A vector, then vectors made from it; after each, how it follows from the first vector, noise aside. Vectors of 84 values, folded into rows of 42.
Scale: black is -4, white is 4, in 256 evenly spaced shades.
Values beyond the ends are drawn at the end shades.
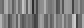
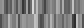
negated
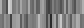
reversed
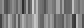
negated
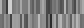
reversed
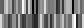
scaled up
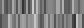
negated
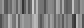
negated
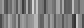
negated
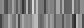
negated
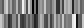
scaled up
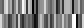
scaled up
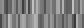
negated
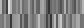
reversed
